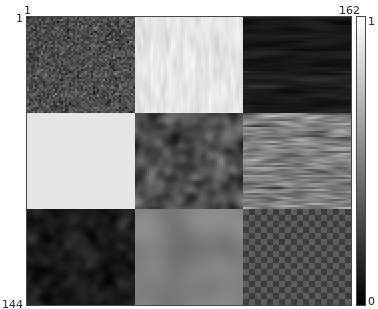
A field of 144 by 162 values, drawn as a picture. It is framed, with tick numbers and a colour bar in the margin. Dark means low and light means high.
The table splits into 3 rows of 3 panels. Panel 1,1: low, fine-grained. Panel 1,2: very high, streaked downward, faint in contrast. Panel 1,3: very low, streaked across, faint in contrast. Panel 2,1: very high, flat. Panel 2,2: low, blotchy. Panel 2,3: middling, streaked across. Panel 3,1: very low, blotchy, faint in contrast. Panel 3,2: middling, smooth, faint in contrast. Panel 3,3: low, checkered.
